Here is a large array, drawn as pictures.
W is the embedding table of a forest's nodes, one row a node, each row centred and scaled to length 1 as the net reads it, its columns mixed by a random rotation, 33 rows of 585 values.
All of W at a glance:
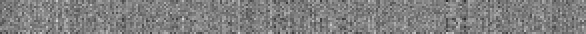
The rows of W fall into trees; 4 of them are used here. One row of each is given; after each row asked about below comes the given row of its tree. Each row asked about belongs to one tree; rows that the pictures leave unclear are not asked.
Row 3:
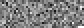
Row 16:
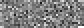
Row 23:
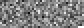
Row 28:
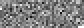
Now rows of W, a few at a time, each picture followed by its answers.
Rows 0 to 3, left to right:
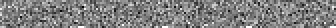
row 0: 16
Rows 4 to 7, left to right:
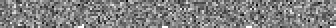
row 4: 28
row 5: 3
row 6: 16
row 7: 23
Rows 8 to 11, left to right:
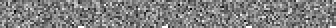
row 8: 3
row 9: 28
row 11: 3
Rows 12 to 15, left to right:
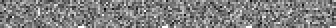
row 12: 23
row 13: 28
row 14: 28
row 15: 3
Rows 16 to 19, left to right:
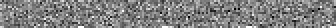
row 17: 3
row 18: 16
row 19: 16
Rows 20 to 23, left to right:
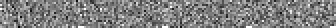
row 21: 16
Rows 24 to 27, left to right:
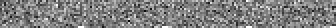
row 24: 23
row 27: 16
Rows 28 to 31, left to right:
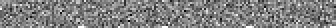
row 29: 16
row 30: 23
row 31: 16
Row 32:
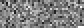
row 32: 3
